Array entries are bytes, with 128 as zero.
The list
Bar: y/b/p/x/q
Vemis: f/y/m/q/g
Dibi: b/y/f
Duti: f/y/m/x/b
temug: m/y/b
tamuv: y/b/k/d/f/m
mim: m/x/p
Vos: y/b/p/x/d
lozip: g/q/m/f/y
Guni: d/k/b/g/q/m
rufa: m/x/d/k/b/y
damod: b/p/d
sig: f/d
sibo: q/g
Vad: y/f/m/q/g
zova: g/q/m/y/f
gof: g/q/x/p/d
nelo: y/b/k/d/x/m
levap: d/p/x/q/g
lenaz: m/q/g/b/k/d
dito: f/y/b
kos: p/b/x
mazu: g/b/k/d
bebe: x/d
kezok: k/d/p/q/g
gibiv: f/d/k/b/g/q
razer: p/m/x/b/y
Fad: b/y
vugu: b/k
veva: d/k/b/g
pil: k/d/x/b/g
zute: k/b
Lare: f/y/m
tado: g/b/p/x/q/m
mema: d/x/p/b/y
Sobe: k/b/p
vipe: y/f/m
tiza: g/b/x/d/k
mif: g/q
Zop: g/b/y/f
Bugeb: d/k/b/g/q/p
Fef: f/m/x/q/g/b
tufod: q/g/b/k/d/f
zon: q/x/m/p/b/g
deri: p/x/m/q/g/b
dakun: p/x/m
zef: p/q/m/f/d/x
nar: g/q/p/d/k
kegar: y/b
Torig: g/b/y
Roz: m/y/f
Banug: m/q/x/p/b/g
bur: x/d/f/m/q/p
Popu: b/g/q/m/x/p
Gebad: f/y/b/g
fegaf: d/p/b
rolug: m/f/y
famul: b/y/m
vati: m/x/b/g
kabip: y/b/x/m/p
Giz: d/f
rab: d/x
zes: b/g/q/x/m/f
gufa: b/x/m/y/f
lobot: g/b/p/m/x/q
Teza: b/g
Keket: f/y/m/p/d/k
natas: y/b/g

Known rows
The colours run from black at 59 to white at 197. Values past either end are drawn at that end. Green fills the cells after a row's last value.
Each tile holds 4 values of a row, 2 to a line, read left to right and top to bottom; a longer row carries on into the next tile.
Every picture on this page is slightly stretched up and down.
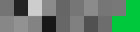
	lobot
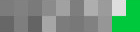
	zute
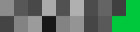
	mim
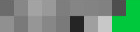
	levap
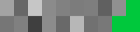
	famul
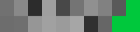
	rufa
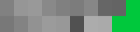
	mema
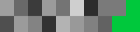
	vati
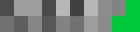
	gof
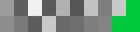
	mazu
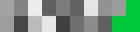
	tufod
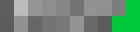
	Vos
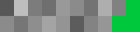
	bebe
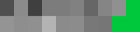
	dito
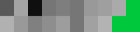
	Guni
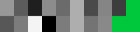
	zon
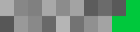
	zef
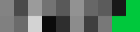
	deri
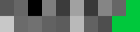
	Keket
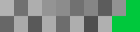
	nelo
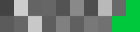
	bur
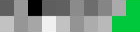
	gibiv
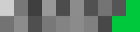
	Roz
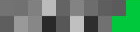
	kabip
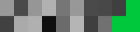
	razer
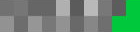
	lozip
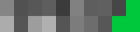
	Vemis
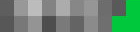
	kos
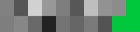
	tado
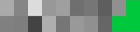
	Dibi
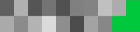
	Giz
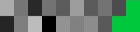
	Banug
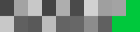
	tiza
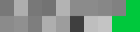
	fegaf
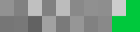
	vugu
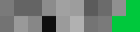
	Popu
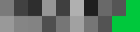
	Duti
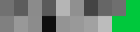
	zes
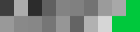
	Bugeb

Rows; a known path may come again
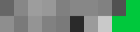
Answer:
levap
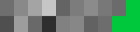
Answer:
Bar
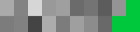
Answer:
Dibi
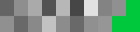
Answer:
mif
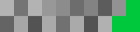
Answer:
nelo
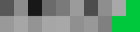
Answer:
Gebad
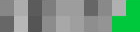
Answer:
natas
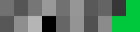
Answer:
dakun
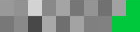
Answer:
Fad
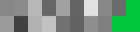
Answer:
sibo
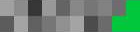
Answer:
temug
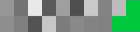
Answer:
Torig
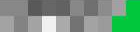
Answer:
sig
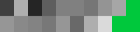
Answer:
Bugeb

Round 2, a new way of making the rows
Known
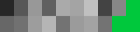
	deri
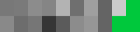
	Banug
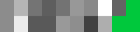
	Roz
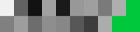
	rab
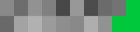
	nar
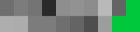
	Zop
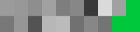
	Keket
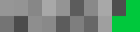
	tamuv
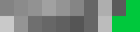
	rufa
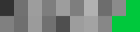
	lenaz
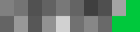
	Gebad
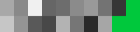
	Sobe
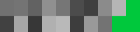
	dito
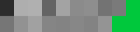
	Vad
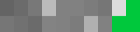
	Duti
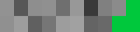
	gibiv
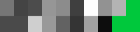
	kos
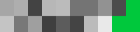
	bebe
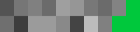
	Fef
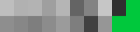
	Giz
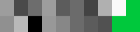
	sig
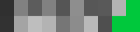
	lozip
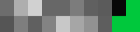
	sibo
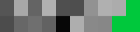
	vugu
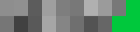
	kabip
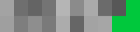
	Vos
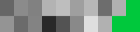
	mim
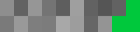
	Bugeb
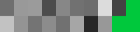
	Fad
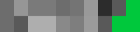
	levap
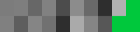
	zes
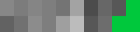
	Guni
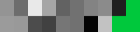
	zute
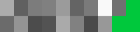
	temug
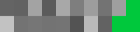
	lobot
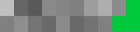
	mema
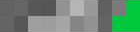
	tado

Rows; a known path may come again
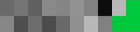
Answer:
vati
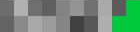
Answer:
vipe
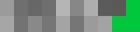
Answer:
Vos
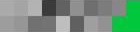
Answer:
damod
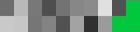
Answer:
Dibi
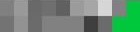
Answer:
gufa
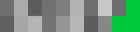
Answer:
zova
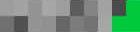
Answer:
tamuv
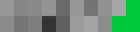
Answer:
gof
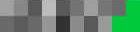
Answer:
nelo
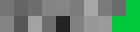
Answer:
mazu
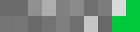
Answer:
Duti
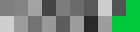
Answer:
Fad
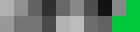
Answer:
Teza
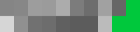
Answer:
rufa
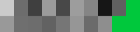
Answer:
pil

